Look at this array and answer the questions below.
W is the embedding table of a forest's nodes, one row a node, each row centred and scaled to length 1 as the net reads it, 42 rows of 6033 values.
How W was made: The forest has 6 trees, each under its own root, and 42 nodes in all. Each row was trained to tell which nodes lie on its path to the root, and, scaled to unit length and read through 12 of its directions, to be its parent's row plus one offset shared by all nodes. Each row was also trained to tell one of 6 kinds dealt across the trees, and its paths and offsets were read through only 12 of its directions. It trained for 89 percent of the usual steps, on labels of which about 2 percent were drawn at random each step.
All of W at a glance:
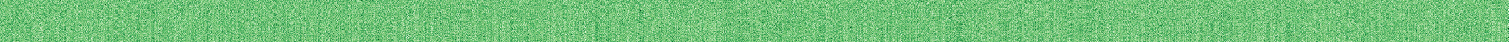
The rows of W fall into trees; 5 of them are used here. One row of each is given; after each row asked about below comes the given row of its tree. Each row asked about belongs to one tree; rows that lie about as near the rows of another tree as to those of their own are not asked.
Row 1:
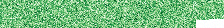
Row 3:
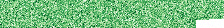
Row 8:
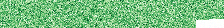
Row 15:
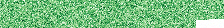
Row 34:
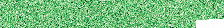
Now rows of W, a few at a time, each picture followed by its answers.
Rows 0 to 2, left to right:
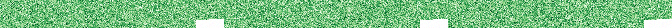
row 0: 15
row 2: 3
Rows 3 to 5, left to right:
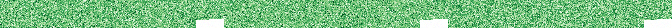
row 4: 34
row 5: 8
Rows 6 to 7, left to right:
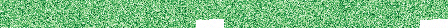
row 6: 8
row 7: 15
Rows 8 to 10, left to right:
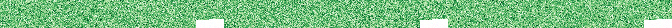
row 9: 3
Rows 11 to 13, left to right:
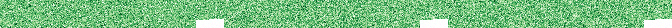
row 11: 34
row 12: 34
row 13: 15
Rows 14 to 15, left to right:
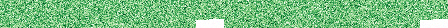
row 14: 8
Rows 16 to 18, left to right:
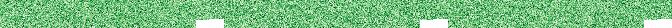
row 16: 34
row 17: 8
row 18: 8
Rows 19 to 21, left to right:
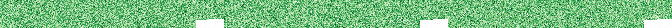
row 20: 3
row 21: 34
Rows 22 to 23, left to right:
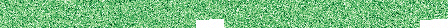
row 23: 15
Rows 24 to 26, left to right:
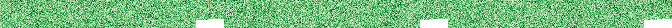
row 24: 15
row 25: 1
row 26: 34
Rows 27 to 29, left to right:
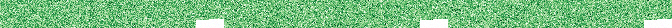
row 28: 15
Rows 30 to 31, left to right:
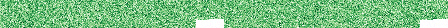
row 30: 15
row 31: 8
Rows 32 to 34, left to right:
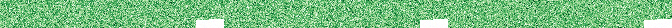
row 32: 15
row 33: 3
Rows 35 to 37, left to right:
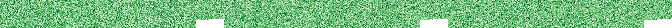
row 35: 1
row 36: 15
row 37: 34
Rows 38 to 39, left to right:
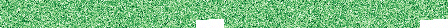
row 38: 34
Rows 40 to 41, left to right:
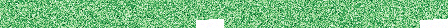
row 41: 34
